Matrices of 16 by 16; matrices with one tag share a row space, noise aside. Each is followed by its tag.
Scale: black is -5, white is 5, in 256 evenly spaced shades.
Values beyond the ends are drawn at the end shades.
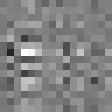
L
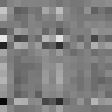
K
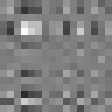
L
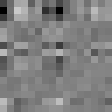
K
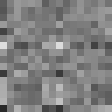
K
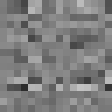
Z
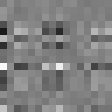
K
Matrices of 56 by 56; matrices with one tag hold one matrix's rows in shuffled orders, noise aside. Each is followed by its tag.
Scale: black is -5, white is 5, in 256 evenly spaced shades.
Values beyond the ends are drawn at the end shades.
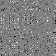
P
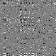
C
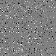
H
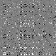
C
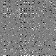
C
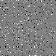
H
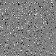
H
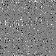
H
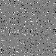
P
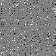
P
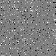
P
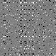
C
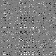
C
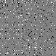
H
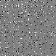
H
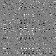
C
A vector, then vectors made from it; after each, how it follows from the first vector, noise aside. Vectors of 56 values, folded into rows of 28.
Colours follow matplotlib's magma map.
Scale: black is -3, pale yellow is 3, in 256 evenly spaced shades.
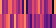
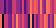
reversed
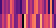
wrapped around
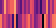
wrapped around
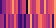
wrapped around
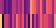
reversed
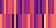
wrapped around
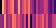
wrapped around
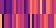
reversed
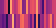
wrapped around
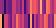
reversed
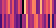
wrapped around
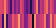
wrapped around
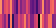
wrapped around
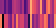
reversed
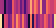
reversed
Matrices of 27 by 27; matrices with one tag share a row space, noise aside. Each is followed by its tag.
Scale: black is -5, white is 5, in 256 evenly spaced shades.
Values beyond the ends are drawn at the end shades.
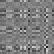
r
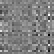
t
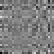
t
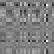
r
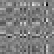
r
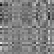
t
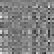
t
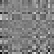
t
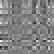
t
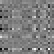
t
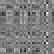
r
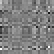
t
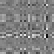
r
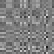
r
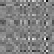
r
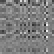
r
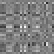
r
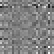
t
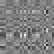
r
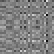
r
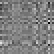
t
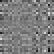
t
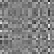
t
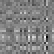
r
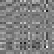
r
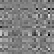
t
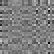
t
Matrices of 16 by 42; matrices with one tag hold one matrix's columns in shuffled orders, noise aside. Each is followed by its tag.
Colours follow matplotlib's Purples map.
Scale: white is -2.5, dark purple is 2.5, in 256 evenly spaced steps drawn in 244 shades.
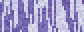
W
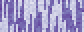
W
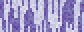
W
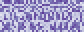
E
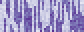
W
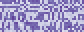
E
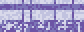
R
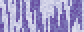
W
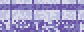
R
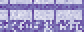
R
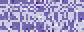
E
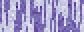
W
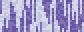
W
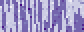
W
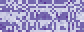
E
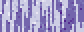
W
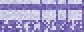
R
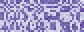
E
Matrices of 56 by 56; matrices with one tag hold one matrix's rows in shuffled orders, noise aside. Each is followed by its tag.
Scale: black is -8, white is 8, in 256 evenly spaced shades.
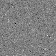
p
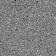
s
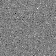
s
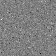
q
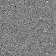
p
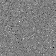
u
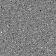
q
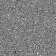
s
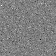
q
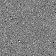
u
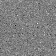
s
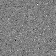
s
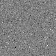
p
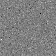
q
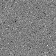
p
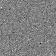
q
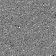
u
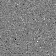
s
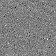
p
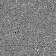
s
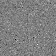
s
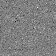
s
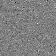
s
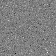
p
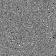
u
